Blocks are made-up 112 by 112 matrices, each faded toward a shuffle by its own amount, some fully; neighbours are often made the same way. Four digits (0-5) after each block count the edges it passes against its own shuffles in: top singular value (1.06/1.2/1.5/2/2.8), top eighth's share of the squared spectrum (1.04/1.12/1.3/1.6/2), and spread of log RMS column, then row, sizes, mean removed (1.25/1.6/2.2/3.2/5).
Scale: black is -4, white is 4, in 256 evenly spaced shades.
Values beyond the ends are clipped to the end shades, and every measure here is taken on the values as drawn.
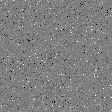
0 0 0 0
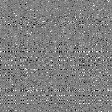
5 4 2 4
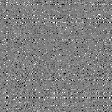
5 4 2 3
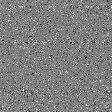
3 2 0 1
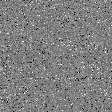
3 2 0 1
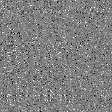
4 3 0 2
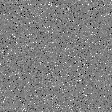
2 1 0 0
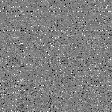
4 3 1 2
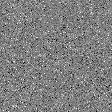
3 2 0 0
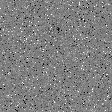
0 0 0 0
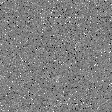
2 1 0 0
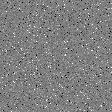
0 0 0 0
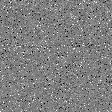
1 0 0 0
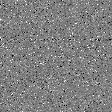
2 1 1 1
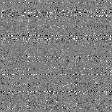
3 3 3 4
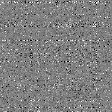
2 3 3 3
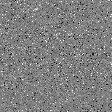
1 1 1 1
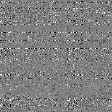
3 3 3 4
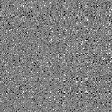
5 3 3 2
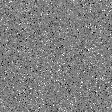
1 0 0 0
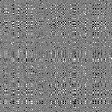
5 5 4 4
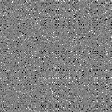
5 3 2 2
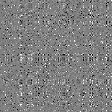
5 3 3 2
